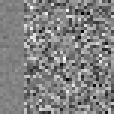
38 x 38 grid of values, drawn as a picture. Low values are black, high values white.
The grain is fine, like static. Neither half mirrors the other. No single row or column stands out from its neighbours. The left part is calmer, up to a seam about 20% of the way across. There is no overall slope.
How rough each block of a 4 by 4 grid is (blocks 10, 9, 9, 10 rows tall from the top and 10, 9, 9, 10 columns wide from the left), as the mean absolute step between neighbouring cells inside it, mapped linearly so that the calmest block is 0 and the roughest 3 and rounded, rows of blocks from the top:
0 2 2 2 | 0 3 2 3 | 0 2 3 2 | 0 2 2 3
